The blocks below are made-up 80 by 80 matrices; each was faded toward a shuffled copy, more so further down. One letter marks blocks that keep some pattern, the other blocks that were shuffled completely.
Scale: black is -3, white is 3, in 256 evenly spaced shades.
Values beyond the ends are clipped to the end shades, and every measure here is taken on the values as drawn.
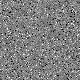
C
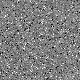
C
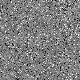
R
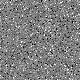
R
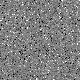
C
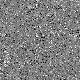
R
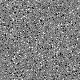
C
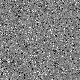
R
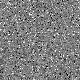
R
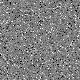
R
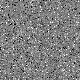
R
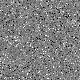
C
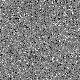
R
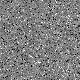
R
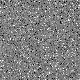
R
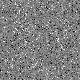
R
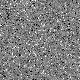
C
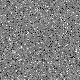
C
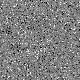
C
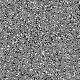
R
